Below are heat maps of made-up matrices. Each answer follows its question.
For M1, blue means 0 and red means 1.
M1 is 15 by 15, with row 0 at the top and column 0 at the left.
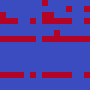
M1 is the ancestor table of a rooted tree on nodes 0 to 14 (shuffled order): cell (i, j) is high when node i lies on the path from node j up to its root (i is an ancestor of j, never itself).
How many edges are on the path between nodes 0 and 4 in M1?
5
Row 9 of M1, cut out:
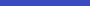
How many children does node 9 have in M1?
0
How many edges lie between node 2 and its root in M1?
3
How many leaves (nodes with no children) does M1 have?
8
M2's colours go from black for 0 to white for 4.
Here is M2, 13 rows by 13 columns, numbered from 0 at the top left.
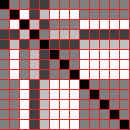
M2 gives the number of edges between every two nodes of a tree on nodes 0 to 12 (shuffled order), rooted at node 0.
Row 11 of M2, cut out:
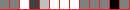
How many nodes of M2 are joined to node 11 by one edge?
1
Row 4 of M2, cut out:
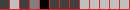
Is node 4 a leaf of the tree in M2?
no
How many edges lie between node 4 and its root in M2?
1
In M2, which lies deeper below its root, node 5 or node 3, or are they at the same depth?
node 5
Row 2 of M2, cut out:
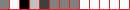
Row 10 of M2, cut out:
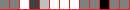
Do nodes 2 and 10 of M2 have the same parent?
no
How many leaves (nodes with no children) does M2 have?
10
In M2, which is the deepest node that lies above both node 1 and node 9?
3
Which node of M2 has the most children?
3
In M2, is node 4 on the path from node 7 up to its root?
yes
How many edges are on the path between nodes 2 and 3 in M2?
3
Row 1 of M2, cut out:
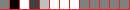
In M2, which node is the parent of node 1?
3
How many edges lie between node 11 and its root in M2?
2
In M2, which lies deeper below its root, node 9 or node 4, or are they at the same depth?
node 9
